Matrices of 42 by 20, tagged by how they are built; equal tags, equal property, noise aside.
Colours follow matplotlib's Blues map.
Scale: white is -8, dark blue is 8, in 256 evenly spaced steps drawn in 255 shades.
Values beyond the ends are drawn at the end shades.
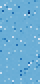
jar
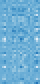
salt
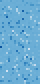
jar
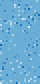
jar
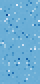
jar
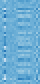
salt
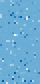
jar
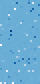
jar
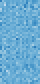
salt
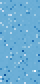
jar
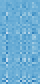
salt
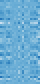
salt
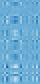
salt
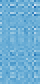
salt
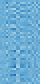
salt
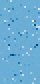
jar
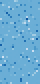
jar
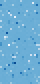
jar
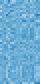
salt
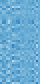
salt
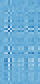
salt
